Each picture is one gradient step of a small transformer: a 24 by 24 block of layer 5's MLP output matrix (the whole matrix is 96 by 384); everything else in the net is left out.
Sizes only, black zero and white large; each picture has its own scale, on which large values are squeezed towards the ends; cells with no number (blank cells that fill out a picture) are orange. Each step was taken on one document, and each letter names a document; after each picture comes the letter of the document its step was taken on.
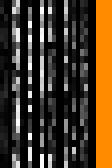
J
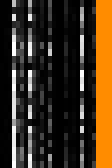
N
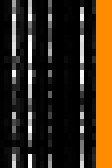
N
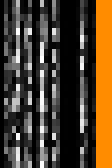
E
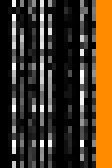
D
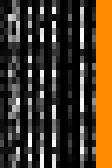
E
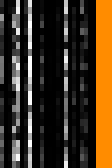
J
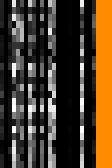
D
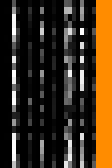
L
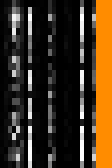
N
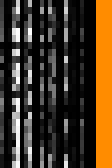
J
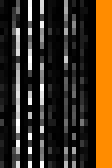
J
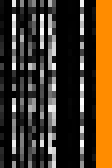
D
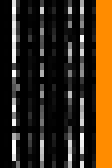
L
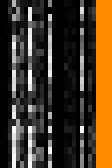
N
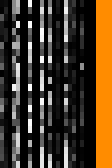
J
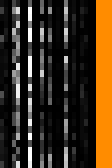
J
